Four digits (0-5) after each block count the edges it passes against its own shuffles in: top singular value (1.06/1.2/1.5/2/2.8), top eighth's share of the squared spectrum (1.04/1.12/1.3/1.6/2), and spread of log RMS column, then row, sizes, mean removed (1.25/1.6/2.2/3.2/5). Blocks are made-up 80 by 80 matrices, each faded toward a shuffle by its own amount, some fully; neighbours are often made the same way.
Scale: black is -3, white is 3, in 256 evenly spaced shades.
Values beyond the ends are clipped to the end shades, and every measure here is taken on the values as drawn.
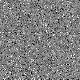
3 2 0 1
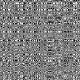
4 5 3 4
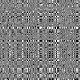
5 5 4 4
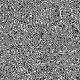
3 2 1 1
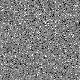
3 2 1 1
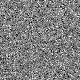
2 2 0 0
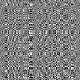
5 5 4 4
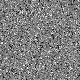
1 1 0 0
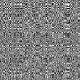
4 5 3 3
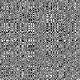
5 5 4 3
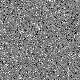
0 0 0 0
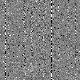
3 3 3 0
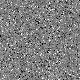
0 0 0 0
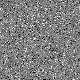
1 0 0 0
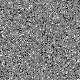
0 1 2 0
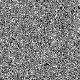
3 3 1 1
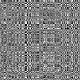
5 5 4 4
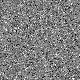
0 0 0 0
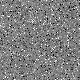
0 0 0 0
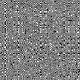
5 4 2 2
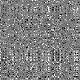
4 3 2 2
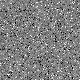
0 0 0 0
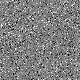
1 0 0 0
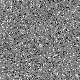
2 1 0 0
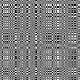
5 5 5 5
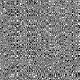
5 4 3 3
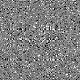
4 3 1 2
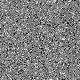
2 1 0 0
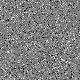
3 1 0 0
